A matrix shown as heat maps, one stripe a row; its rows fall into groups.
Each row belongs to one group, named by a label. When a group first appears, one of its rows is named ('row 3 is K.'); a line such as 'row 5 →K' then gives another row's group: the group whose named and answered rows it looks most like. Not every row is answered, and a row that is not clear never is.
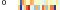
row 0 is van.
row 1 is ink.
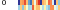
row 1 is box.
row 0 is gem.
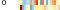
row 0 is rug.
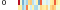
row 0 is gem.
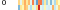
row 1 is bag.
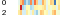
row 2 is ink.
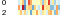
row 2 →gem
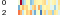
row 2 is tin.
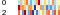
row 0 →bag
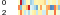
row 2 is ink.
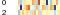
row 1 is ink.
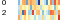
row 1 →gem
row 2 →box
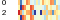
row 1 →van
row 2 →tin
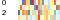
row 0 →box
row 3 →bag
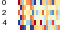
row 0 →tin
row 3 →van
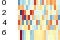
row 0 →rug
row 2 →van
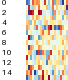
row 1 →tin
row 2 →van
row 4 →bag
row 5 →ink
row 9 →van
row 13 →van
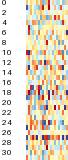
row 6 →tin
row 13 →ink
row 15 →gem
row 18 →tin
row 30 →ink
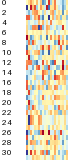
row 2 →ink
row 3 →tin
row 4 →rug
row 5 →box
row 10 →tin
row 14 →rug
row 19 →rug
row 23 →van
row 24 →van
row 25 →tin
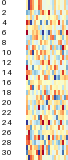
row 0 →van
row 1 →van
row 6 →tin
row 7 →ink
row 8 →box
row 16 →van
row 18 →rug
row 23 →box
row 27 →tin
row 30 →gem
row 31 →van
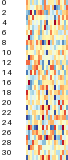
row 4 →rug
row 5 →rug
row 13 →ink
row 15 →rug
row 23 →rug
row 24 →ink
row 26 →ink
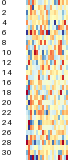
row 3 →gem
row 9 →ink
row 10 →ink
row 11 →ink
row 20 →van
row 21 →gem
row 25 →van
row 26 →rug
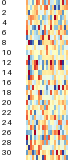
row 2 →ink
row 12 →ink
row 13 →ink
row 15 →van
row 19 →van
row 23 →bag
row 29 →van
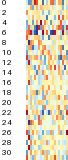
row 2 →tin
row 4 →box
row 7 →tin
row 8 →van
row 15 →bag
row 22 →tin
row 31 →bag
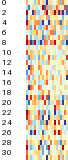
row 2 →bag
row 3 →gem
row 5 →bag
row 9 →box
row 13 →van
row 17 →van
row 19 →gem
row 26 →ink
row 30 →tin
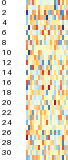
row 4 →gem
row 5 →ink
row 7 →ink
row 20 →rug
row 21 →tin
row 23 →box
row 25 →van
